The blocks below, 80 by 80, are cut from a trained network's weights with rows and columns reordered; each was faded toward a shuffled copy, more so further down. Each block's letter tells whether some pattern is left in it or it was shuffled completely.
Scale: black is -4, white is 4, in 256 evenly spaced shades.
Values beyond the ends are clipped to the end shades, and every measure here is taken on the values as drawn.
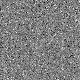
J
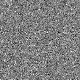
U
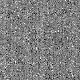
U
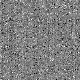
U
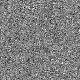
U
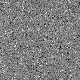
J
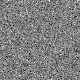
J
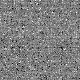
U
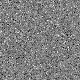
J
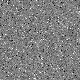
J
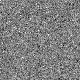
J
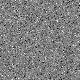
J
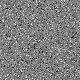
J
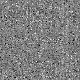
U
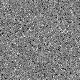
J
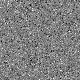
J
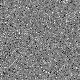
J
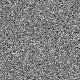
J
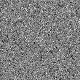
J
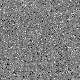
J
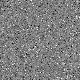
J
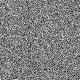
J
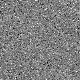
J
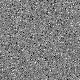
J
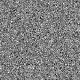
U
